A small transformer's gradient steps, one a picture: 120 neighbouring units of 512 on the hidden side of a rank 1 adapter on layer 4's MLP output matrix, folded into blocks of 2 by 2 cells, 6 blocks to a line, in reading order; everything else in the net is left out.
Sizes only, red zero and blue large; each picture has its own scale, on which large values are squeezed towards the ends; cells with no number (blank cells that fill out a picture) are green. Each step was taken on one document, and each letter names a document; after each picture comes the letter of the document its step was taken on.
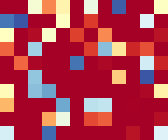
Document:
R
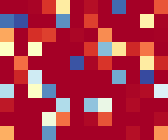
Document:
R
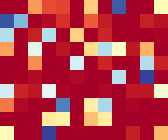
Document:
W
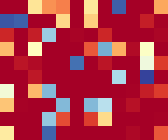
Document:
R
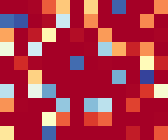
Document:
R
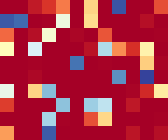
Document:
R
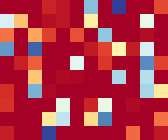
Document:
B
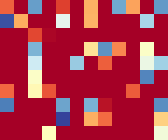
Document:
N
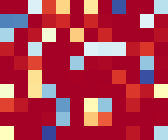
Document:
W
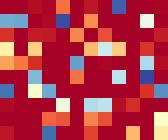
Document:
B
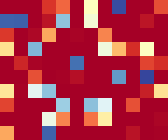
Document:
B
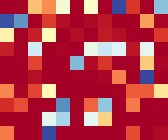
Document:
W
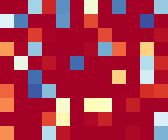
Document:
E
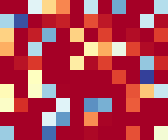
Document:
W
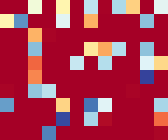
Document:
N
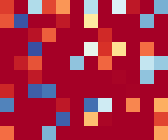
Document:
N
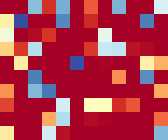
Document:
E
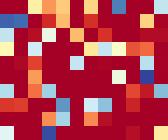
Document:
W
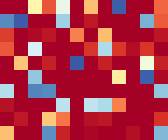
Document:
E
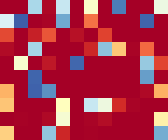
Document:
E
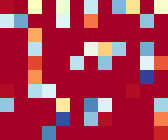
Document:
N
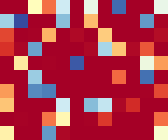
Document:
E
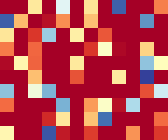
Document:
B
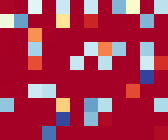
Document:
N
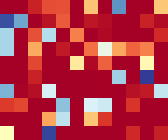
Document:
W
